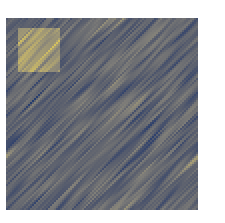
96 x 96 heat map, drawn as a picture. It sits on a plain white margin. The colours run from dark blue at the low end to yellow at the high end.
The values are skewed, with a long tail toward high values. The ninth with the highest average is the top left. The halves do not mirror each other. An odd patch, higher than its surroundings, sits in the top left. The grain runs diagonally up to the right.
